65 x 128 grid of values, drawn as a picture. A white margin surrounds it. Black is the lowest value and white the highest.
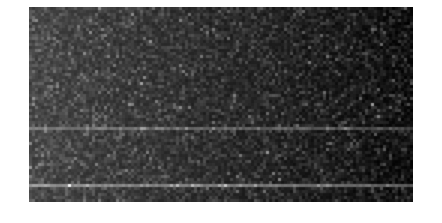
On average the colour sits 20% of the way up the scale. There is an overall slope up to the left. No regular stripes run through it. Rows 41 and 60 stand out from the rest.
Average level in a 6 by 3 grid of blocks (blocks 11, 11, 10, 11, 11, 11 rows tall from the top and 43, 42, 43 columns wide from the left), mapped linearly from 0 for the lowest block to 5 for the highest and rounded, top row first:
4 2 0 / 4 2 0 / 4 2 0 / 5 3 1 / 4 2 0 / 5 3 1
